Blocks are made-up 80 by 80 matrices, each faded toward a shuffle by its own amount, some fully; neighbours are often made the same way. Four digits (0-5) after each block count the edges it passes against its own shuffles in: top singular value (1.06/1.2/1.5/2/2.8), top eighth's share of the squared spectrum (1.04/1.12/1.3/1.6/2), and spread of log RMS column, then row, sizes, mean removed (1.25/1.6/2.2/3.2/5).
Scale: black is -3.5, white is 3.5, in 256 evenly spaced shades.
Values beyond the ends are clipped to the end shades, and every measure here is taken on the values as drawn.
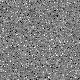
1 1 0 0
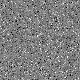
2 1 0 0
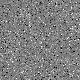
0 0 0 0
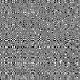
5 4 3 3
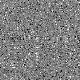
3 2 1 1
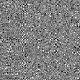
4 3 2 2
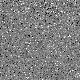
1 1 0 1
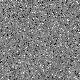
0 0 0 0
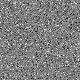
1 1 0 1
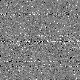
2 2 0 2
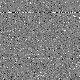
3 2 0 2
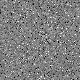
0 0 0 0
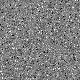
0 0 0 0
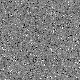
0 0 0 0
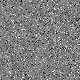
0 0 0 0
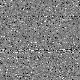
1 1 0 2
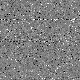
2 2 0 1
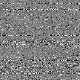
2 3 0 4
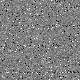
1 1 0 1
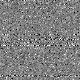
2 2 0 3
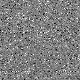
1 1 0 2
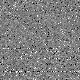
2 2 0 2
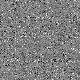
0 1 0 1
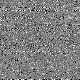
2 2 0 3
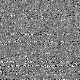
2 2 0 3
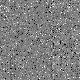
3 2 0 0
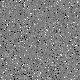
1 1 0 0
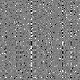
5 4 3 1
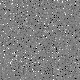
2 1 0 0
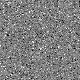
3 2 0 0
